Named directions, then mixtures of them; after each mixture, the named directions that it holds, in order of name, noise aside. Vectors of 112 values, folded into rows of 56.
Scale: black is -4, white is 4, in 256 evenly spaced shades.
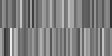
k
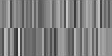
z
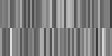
k, z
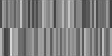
k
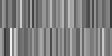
k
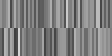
z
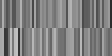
k, z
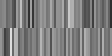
k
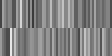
k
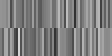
z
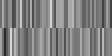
k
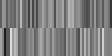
k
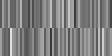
k, z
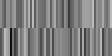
k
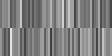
k, z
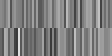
z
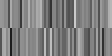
k, z
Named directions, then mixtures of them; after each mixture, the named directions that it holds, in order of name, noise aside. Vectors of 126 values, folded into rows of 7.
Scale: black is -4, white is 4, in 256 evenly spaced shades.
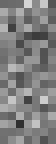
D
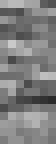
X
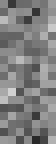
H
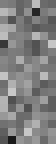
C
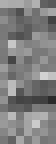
C, X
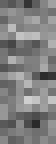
D, X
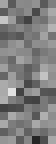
H, X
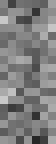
H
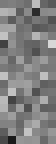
C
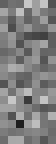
D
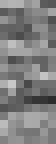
X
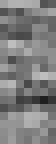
X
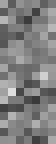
H, X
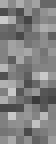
H, X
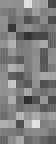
D, X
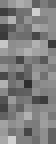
C, X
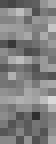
H, X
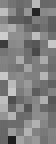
C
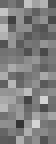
C, D
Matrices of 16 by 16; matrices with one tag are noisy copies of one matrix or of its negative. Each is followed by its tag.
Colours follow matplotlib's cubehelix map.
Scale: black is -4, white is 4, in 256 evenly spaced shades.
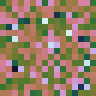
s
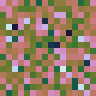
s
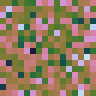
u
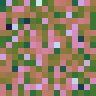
s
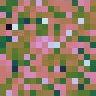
s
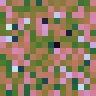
s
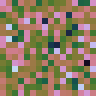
s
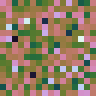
s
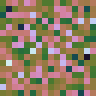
u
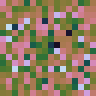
s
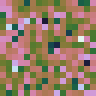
s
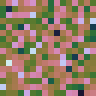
u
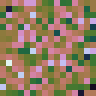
u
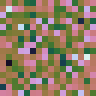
u
